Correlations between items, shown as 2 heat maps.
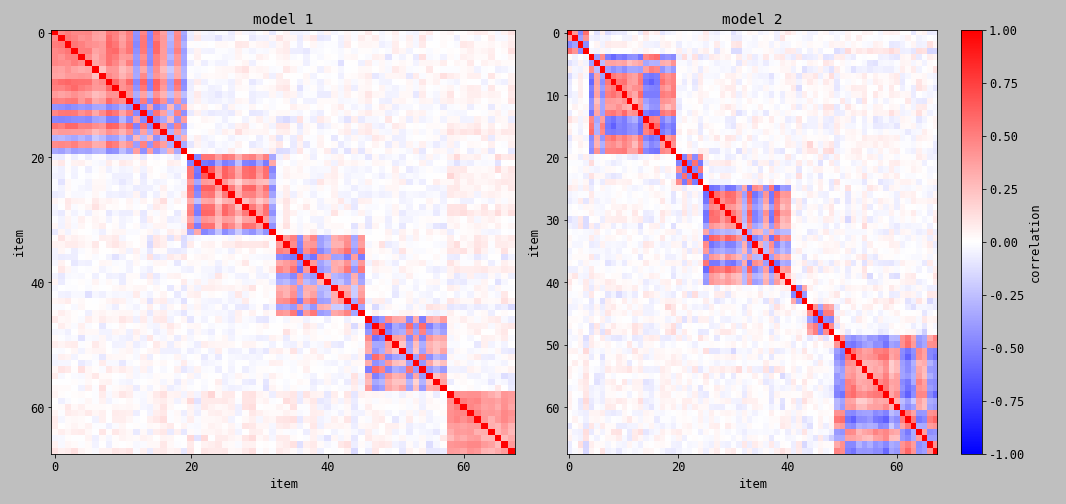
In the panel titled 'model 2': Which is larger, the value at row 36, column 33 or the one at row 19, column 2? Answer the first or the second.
the first
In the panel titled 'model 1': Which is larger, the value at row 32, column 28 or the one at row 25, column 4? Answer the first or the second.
the second
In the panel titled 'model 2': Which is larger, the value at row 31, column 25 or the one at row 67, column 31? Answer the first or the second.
the second
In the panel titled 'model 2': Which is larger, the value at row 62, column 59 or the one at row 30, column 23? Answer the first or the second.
the second
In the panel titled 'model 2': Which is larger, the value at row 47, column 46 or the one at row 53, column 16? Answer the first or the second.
the second
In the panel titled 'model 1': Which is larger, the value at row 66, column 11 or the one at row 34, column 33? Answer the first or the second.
the second
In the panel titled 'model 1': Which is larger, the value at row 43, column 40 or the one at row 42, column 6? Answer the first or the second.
the second
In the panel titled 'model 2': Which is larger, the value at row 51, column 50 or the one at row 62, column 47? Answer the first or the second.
the second
